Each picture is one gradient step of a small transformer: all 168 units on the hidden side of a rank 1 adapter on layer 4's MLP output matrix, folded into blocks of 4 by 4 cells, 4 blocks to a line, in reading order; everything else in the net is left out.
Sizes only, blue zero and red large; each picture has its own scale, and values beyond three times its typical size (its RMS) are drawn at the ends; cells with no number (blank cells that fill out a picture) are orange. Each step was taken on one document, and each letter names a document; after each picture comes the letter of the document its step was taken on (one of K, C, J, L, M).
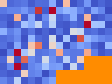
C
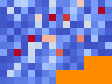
C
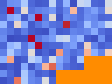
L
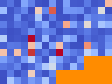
L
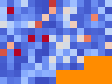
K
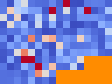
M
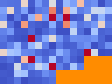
C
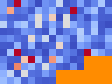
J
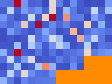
J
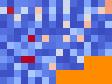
L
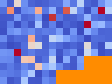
C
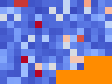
M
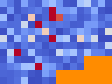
K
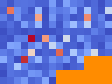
L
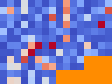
L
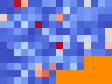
M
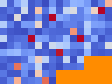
C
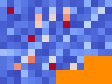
C
